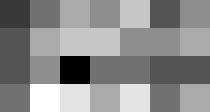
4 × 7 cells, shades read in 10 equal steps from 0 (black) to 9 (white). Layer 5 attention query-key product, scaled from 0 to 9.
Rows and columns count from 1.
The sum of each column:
12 24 21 22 24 15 20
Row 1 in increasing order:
2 3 4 5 5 6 7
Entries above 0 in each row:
7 7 6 7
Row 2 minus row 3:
0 1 7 3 1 2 3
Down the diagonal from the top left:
2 6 0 6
